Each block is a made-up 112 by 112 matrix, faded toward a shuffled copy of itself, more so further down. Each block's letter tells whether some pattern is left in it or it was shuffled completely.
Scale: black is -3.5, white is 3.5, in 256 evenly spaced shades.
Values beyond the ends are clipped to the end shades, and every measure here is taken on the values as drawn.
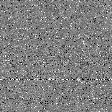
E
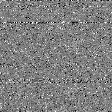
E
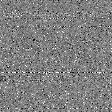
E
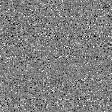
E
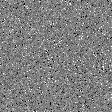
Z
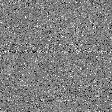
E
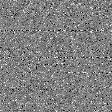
E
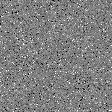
Z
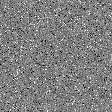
Z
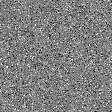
Z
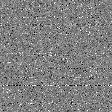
E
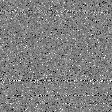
E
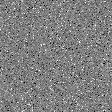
Z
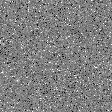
Z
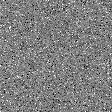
Z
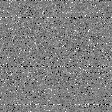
E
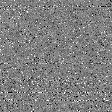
E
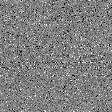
E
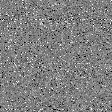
E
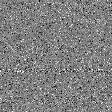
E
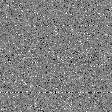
E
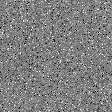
Z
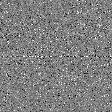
E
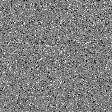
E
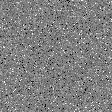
Z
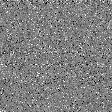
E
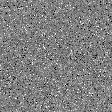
Z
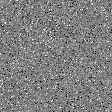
Z
